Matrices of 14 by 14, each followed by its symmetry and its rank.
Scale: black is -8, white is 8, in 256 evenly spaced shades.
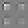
symmetric, rank one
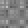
symmetric, rank two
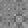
symmetric, rank three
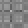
symmetric, rank two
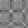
symmetric, rank two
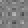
symmetric, rank two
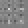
symmetric, rank two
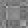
symmetric, rank two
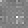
symmetric, rank three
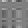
neither, rank one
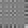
symmetric, rank one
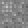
symmetric, rank three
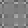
symmetric, rank one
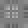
symmetric, rank one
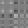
symmetric, rank one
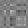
symmetric, rank one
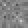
symmetric, rank three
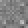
symmetric, rank three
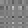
neither, rank one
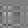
neither, rank one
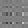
neither, rank one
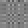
neither, rank one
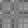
symmetric, rank one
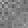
symmetric, rank three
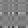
neither, rank one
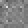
symmetric, rank three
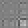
symmetric, rank two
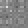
symmetric, rank two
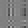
neither, rank one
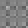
symmetric, rank one
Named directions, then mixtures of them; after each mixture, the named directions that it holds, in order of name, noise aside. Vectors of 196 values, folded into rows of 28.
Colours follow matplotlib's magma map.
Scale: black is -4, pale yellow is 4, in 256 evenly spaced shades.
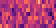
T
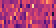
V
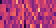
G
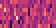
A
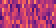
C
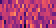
G, V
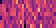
G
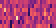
A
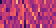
G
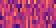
C, V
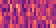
A, C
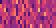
A, G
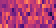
T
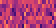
G, T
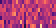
G, V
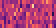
V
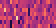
A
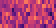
T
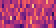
T, V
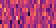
A, T
